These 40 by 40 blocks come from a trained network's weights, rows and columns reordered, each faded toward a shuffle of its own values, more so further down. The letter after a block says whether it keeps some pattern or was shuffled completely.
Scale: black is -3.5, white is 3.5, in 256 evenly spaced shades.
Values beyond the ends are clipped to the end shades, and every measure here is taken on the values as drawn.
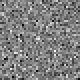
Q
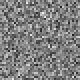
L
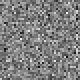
L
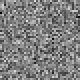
L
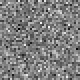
Q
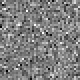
Q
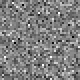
Q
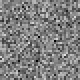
Q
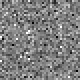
L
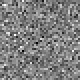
L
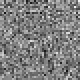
L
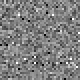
L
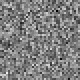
Q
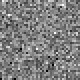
L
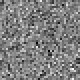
Q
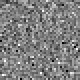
Q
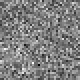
Q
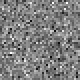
Q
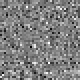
L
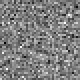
L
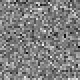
Q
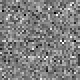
L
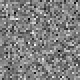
Q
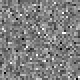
Q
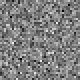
Q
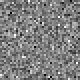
Q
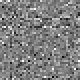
L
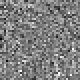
L
